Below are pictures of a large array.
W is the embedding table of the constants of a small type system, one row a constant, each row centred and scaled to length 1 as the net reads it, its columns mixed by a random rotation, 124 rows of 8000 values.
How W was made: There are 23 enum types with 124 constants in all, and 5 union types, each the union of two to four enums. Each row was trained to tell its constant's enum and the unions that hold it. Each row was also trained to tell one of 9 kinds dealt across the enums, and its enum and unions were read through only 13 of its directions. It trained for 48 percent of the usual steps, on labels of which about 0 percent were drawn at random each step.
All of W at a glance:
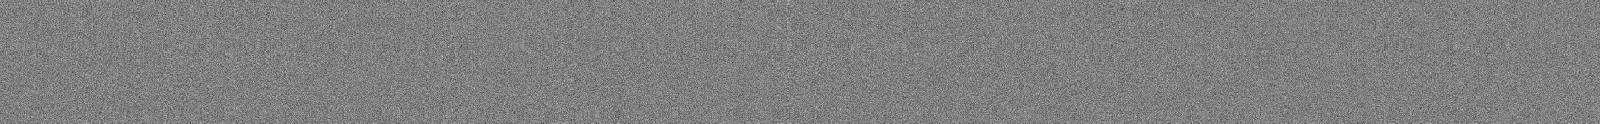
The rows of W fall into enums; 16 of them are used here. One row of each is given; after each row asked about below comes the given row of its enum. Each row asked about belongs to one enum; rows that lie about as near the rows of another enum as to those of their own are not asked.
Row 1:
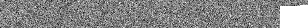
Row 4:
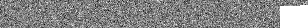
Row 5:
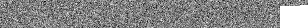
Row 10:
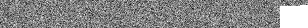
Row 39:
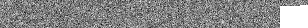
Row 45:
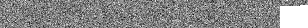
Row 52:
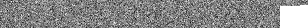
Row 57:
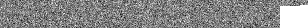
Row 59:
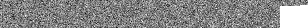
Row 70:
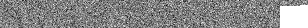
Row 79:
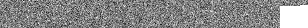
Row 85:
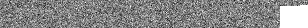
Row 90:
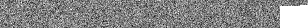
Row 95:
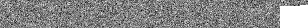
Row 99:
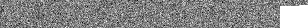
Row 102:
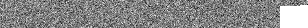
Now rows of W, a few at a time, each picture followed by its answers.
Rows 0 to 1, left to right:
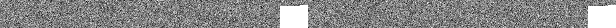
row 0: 1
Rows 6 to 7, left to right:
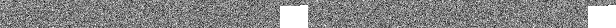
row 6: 102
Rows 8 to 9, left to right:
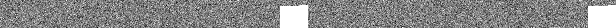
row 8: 70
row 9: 102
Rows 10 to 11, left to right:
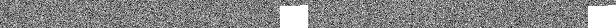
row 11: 5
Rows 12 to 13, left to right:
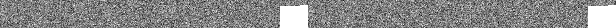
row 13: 52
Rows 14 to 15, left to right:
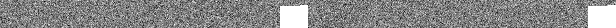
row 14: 102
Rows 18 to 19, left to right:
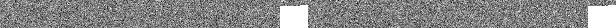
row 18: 95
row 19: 79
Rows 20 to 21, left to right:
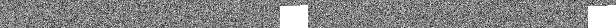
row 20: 1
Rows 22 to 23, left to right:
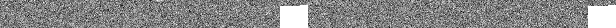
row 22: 4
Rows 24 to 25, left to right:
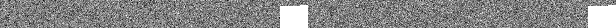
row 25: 45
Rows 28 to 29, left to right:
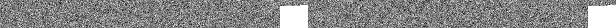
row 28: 4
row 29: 1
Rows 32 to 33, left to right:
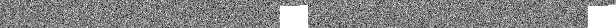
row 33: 59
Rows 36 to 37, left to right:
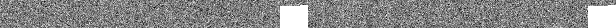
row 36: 102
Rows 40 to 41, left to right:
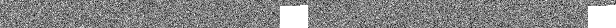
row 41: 70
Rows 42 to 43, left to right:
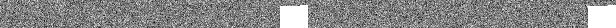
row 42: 39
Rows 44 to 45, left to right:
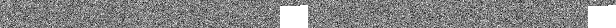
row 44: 39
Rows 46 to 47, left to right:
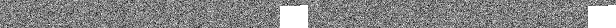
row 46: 79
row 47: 39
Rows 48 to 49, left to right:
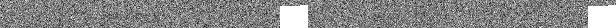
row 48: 45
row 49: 39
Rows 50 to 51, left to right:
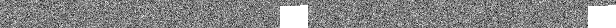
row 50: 85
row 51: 52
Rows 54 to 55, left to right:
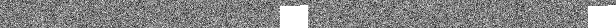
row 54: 10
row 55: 45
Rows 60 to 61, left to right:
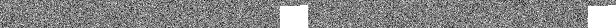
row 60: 59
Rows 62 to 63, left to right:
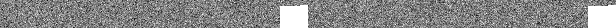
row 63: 39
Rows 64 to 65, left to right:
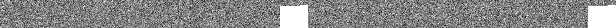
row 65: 52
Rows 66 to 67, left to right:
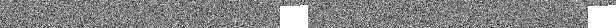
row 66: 102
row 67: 4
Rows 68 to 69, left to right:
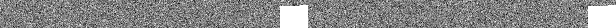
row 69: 1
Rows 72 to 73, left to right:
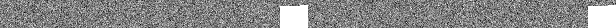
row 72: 95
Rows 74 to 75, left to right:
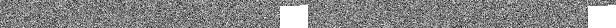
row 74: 85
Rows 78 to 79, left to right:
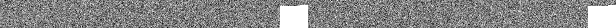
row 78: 70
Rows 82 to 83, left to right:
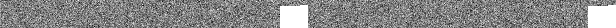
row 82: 5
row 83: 45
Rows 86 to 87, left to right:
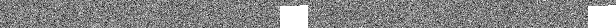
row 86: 85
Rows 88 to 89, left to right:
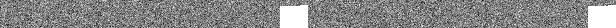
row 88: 52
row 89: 79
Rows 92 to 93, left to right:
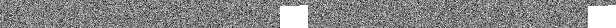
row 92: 5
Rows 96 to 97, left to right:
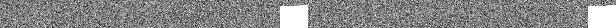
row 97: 5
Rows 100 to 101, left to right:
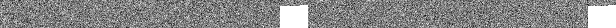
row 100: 57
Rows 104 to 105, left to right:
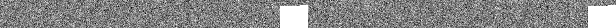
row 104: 4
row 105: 79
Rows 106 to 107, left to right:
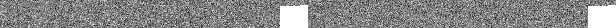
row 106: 52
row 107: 4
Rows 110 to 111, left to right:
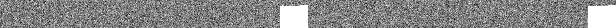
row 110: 5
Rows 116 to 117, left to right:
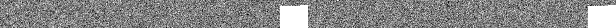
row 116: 90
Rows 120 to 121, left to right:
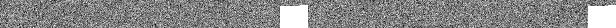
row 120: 99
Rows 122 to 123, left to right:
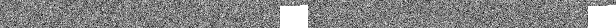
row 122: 1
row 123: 85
